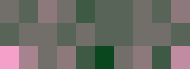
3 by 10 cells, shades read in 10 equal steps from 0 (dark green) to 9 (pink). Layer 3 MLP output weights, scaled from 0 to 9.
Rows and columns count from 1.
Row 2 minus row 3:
-6 -2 0 -2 2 3 -1 -1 2 -4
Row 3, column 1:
9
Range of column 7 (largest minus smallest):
1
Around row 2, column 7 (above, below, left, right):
3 4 3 4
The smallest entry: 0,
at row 3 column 6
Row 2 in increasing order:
3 3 3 3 3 4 4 4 4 4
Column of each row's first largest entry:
3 2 1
